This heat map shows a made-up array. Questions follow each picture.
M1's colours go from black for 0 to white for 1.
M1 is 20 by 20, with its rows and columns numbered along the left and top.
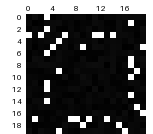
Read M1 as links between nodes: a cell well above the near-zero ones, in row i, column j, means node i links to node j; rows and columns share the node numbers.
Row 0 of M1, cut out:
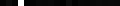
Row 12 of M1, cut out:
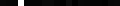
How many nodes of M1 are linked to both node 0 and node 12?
1
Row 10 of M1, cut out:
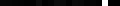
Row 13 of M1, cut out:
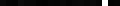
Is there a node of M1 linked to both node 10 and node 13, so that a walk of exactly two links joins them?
yes
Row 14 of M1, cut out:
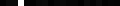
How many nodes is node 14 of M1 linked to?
1
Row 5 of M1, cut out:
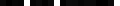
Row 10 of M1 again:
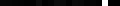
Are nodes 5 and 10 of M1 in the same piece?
no
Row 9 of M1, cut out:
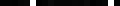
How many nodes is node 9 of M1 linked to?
2
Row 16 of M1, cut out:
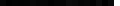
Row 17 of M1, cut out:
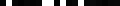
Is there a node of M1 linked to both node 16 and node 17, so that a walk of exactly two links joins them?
no
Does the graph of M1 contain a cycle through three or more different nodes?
no
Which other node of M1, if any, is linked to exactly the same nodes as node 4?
none
